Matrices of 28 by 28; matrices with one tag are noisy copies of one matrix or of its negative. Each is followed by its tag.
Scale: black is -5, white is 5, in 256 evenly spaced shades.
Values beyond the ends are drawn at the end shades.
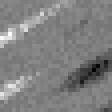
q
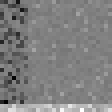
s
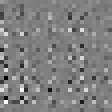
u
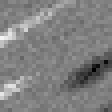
q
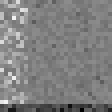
s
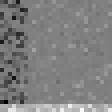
s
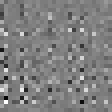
u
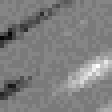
q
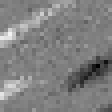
q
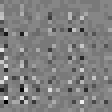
u
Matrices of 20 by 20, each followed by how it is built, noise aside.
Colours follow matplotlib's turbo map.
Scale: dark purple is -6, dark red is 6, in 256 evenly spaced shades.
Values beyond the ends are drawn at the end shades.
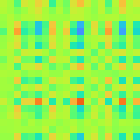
low rank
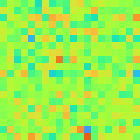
low rank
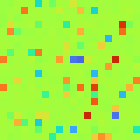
sparse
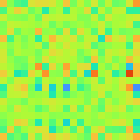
low rank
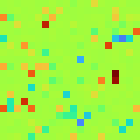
sparse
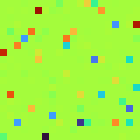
sparse
